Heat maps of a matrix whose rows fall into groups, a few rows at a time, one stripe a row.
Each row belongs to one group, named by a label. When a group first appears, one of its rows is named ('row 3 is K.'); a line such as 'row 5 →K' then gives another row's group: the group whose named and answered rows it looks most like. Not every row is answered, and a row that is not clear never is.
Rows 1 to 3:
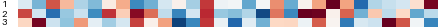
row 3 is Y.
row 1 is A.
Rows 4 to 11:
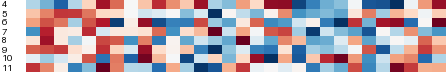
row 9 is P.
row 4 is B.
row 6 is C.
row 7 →B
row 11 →P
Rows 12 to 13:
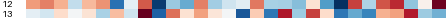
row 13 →Y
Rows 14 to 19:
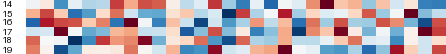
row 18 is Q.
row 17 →A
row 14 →Y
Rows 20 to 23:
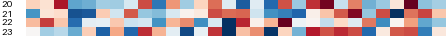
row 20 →Y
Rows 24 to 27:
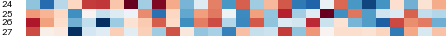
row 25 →Y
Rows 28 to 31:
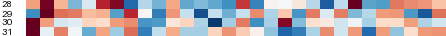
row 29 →C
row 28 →P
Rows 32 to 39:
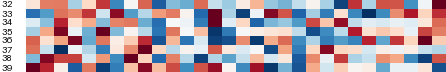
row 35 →P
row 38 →C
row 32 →C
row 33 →B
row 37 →Y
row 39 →Y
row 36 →P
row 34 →A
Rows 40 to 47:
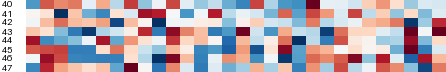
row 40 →C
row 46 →A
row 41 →Y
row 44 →Q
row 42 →C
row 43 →Q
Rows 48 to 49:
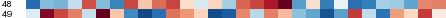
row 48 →B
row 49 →P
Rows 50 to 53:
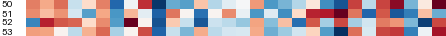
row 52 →C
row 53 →C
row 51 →A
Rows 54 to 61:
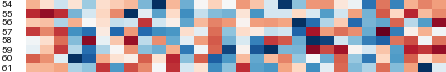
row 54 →A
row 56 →B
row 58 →B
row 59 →A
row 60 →Q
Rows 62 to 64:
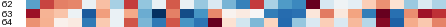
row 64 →A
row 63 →A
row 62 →C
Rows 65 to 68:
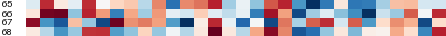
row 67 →Y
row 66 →B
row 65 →B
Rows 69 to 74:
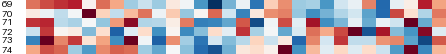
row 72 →A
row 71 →Q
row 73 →C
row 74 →Q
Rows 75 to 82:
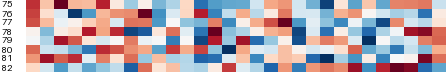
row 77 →B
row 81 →P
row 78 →B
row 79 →A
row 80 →Q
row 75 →P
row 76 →Q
